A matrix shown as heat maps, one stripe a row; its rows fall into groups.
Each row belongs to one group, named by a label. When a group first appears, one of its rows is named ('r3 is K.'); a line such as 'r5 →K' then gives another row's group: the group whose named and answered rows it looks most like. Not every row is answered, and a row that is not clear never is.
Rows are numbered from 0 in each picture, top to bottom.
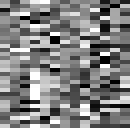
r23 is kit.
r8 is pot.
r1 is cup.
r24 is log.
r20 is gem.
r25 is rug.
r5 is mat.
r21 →log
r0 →kit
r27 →rug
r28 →kit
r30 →pot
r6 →kit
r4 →rug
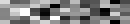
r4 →log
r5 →gem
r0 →gem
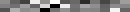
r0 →log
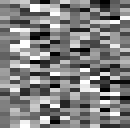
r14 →kit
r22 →pot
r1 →kit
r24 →kit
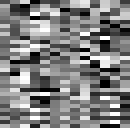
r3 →log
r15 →rug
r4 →mat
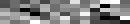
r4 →cup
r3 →mat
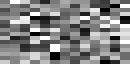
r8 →mat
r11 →pot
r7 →log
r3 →log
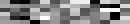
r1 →cup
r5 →mat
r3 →gem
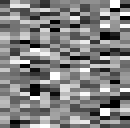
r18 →pot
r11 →mat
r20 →gem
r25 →gem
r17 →mat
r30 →rug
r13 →kit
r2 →gem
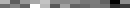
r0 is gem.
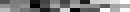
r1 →mat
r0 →mat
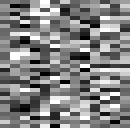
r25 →pot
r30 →gem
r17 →mat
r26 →rug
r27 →rug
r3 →kit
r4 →rug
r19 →pot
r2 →log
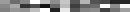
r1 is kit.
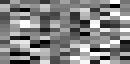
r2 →rug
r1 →gem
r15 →rug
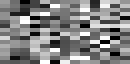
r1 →pot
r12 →log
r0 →rug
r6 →mat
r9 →gem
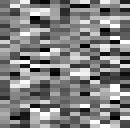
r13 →kit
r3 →kit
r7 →kit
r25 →gem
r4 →mat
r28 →gem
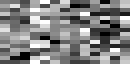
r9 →cup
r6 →gem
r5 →log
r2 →kit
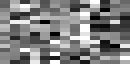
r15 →log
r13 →log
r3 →rug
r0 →pot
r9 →rug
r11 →cup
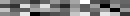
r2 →gem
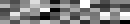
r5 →kit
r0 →kit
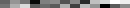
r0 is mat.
